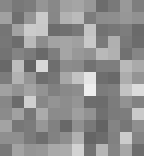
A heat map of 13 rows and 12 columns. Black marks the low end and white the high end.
Odd rows or columns: none. Mirror symmetry: none. Seam: none.
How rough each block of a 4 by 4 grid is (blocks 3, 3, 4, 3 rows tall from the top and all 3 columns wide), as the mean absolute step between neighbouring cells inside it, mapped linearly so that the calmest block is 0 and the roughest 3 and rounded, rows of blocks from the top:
2 2 3 0
2 2 2 2
2 0 3 2
0 1 2 2
